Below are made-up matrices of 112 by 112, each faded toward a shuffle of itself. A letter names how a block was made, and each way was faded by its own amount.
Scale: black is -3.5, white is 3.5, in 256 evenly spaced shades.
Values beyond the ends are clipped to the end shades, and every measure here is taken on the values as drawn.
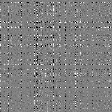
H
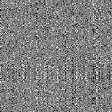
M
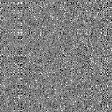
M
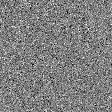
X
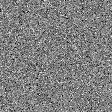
X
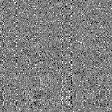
M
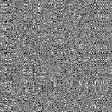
M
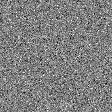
X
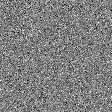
X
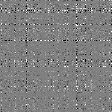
H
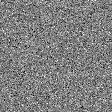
X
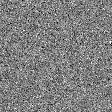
X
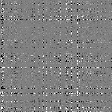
H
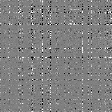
H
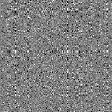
M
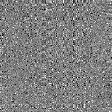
M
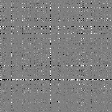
H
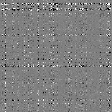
H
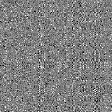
M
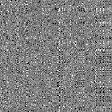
M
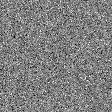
X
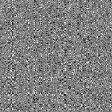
M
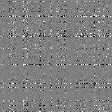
H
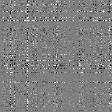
H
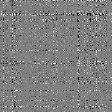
H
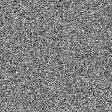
X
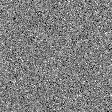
X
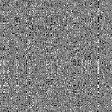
M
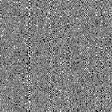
M
